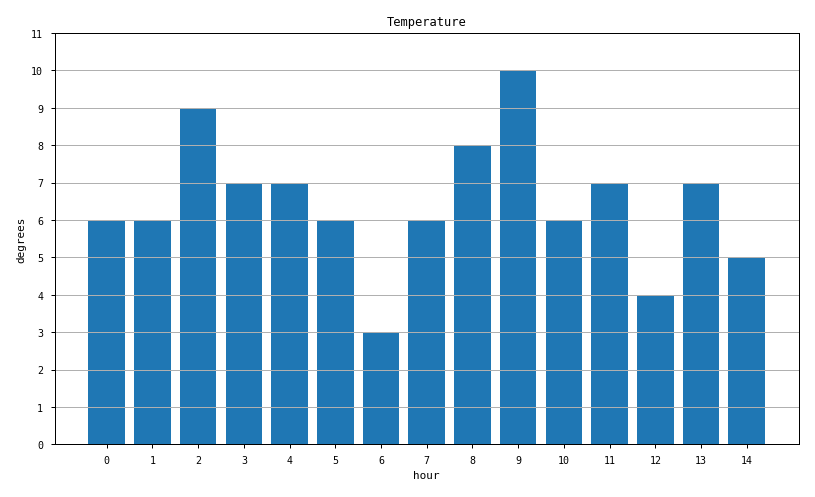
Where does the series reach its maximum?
9
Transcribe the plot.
Title: Temperature
x-axis: hour, ticks 0 1 2 3 4 5 6 7 8 9 10 11 12 13 14
y-axis: degrees, ticks 0 1 2 3 4 5 6 7 8 9 10 11
Values:
6 6 9 7 7 6 3 6 8 10 6 7 4 7 5
